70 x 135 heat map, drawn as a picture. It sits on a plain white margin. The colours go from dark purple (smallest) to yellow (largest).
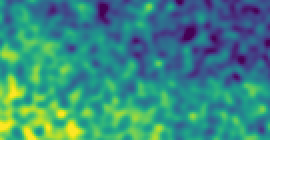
Ninth with the highest average: bottom left. Grain: blotchy. Lone odd cells: none. Mirror symmetry: none. Stripes: none. Ninth with the lowest average: top right. Slope: up to the bottom left.
